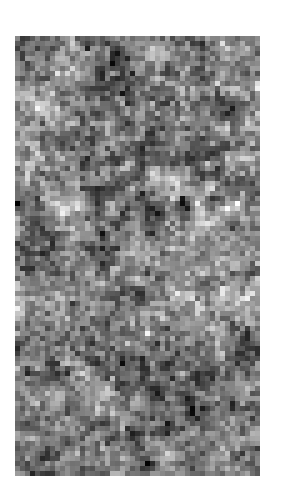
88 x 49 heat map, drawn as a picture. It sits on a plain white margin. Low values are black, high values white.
On average the colour sits 50% of the way up the scale. No regular stripes run through it. There is no overall slope. No single row or column stands out from its neighbours.
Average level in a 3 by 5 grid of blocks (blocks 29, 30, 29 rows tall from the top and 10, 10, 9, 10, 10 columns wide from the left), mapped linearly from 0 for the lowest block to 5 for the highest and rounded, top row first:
41113 | 22255 | 12002
